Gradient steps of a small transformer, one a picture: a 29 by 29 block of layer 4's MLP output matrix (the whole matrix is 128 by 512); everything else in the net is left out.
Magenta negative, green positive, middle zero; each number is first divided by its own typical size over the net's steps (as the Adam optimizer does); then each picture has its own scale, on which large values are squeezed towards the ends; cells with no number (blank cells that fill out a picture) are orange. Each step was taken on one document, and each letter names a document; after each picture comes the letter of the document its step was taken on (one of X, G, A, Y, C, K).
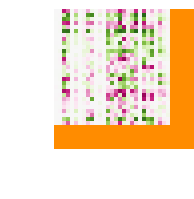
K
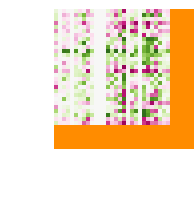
K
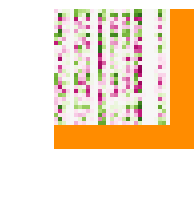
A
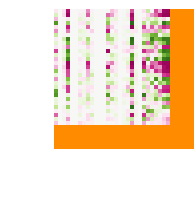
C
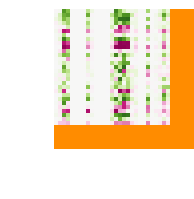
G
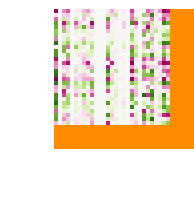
C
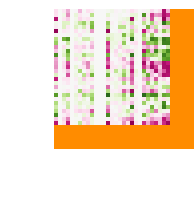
C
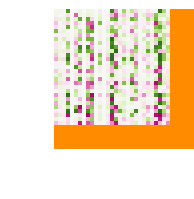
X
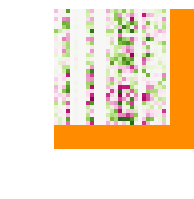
G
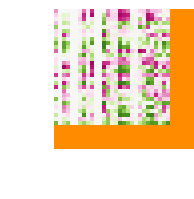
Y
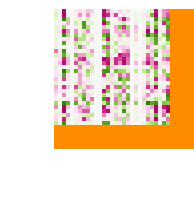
Y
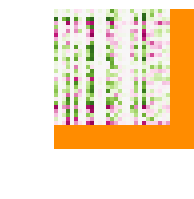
X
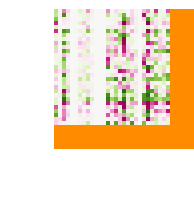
K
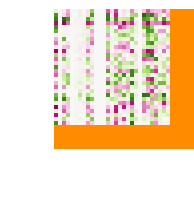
K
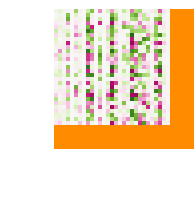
X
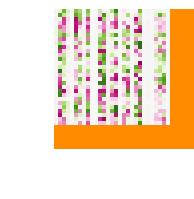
A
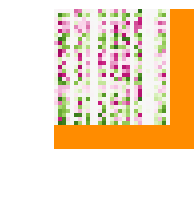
A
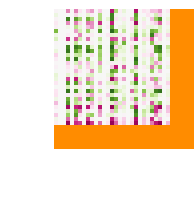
X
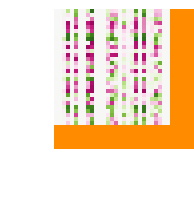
X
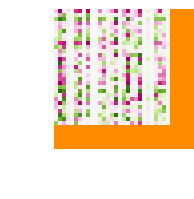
A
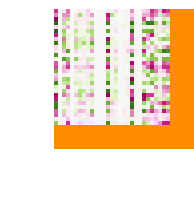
C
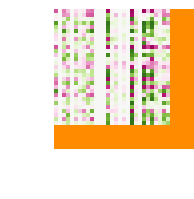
C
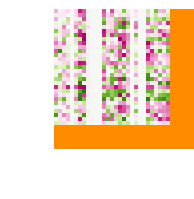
Y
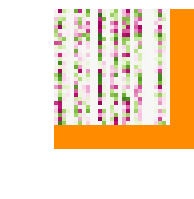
A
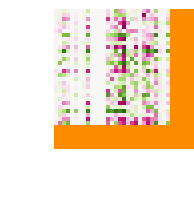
K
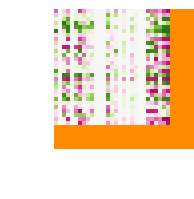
C
